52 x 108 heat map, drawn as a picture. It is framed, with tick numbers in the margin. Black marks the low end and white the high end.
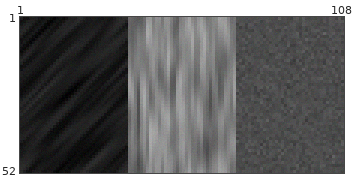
The table splits into one row of 3 panels. Panel 1,1: very low, slanting up to the right, faint in contrast. Panel 1,2: middling, streaked downward. Panel 1,3: low, fine-grained, faint in contrast.
